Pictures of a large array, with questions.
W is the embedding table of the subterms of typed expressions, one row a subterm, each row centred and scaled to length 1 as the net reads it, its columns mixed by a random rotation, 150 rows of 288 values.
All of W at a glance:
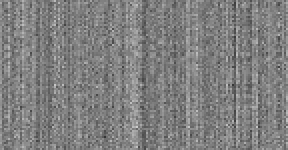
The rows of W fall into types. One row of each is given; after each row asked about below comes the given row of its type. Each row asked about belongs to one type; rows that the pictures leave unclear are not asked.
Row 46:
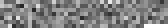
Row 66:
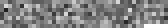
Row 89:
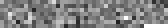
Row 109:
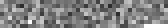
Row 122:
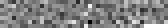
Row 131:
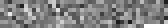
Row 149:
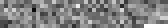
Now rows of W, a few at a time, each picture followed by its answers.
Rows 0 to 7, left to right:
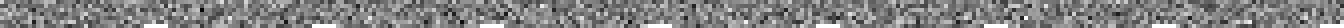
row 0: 122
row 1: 46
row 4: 131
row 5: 89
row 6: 46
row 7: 89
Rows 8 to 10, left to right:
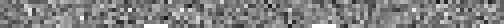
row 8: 131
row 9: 109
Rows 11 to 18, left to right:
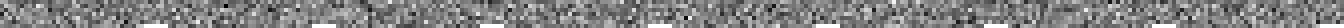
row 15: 46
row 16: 131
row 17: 89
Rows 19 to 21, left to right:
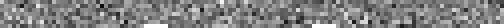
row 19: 109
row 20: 131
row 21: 89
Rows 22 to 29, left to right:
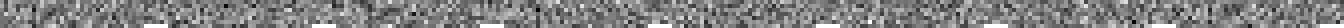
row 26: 46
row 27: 109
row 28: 66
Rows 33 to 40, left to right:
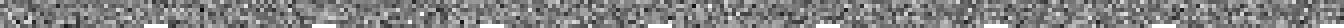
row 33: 89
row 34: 149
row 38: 66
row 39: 122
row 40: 66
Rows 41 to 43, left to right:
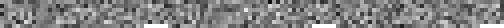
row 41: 89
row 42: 89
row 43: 66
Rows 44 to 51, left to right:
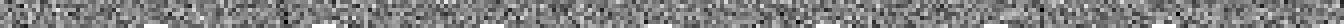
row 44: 131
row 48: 122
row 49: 46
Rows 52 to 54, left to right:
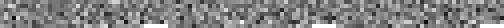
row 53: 131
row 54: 122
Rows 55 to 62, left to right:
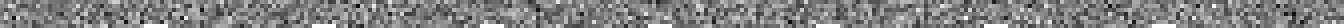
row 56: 46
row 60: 89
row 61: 109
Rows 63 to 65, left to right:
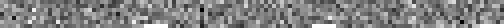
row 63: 109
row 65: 66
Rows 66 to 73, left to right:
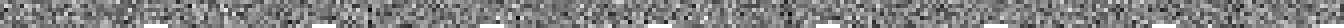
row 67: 131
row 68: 46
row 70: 109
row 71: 46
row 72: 122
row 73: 66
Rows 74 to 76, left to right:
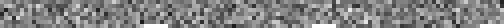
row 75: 66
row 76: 109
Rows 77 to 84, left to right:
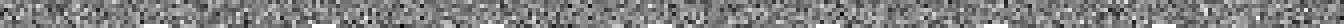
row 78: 89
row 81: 89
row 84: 131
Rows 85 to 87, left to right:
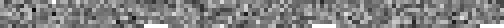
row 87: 89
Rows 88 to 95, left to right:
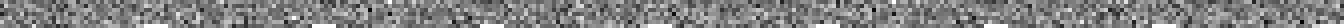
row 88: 66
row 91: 66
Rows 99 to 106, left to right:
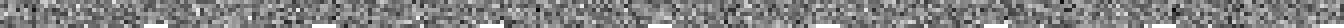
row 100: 131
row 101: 122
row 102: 149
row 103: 66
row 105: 66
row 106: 66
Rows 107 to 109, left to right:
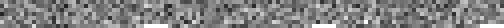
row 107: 66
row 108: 89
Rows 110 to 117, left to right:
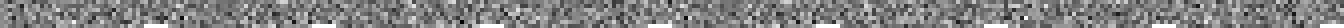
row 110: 131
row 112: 66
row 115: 66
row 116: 46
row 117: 109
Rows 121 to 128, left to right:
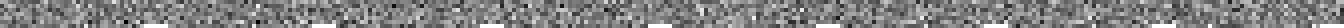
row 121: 122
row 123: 149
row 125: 131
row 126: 122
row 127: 122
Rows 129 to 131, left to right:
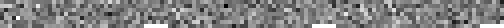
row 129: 46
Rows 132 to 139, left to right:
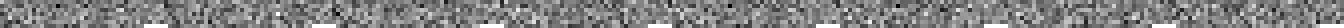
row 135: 109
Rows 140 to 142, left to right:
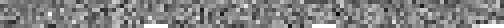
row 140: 149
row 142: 109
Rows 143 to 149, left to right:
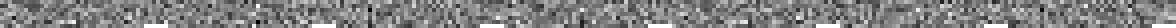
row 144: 122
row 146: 89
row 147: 89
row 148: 89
